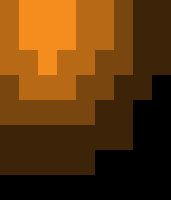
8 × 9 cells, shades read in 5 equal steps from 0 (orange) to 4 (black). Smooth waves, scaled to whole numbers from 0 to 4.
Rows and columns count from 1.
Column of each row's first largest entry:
8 8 8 9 8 8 6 1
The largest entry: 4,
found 18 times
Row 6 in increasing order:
3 3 3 3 3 3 3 4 4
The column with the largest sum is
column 9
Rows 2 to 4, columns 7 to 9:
2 3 3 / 2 3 3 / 3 3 4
